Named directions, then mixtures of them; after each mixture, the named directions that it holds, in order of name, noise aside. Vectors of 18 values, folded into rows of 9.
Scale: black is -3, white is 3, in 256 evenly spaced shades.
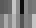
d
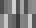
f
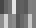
d, f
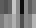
d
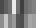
d, f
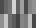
f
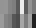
d, f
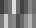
d, f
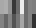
d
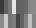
d, f
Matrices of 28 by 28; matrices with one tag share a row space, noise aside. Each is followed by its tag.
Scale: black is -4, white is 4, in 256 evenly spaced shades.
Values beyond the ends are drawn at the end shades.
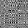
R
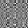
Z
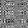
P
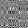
R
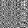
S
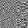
S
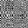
P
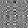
Z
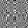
Z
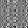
Z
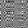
P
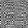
P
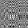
R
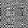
P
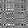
P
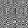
Z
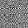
R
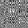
R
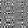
P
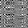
P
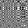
S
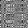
P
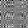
P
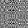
R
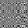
S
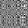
S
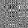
R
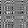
P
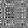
P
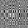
R
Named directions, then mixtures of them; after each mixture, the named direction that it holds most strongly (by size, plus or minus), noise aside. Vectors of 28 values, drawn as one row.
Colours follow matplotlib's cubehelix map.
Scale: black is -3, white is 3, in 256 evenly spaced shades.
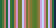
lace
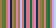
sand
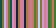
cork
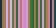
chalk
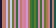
chalk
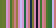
sand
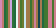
cork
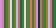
cork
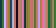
cork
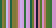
sand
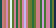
chalk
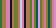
sand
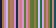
chalk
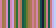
lace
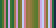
lace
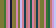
sand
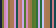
chalk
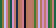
cork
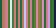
sand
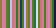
sand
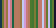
lace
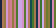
chalk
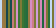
chalk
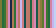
sand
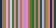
chalk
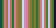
lace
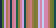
cork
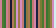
sand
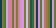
chalk
